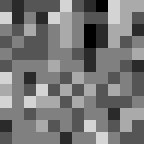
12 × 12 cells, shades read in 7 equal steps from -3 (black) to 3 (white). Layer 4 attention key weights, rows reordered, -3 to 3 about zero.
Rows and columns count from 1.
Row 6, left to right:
-1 0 0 0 1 0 0 -2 0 0 -1 -2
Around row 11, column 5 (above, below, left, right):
0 0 1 0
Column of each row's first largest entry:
6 1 3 6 12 5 1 4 1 11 8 9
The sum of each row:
-6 1 -5 -7 -5 -5 -2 1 3 -2 -2 -3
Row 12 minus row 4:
0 0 1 1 0 -3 0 3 4 -1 0 -1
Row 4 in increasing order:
-3 -2 -1 -1 -1 -1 0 0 0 0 1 1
